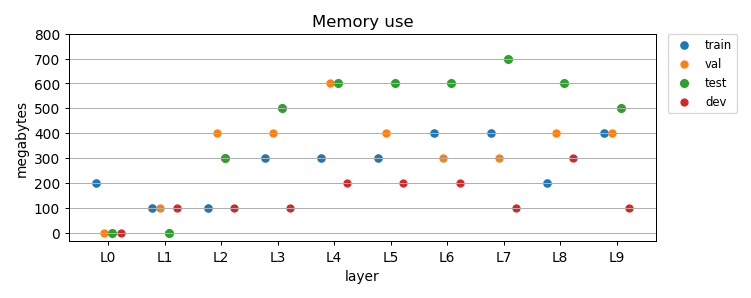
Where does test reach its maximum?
L7
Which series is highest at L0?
train
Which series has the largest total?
test
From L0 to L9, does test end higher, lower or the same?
higher
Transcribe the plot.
Title: Memory use
x-axis: layer, ticks L0 L1 L2 L3 L4 L5 L6 L7 L8 L9
y-axis: megabytes, ticks 0 100 200 300 400 500 600 700 800
Legend: train, val, test, dev
Values:
train: 200 100 100 300 300 300 400 400 200 400
val: 0 100 400 400 600 400 300 300 400 400
test: 0 0 300 500 600 600 600 700 600 500
dev: 0 100 100 100 200 200 200 100 300 100
